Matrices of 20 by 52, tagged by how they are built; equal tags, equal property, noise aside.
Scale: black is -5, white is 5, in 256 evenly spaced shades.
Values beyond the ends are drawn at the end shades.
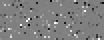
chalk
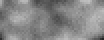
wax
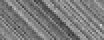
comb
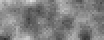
wax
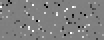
chalk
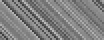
comb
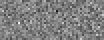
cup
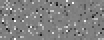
chalk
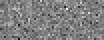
cup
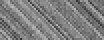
comb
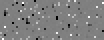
chalk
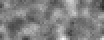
wax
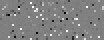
chalk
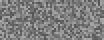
cup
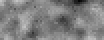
wax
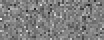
cup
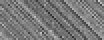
comb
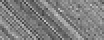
comb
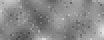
wax
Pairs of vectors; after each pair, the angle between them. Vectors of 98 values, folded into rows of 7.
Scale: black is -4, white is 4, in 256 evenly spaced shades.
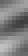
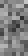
partly aligned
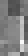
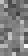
partly aligned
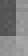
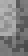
nearly opposite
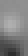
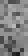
partly aligned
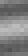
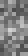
partly aligned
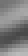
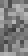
partly aligned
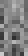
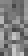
nearly opposite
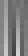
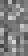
partly opposed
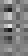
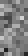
partly opposed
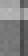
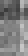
nearly opposite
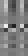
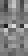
nearly opposite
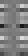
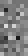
orthogonal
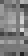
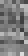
nearly opposite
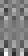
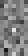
partly opposed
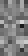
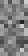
nearly opposite
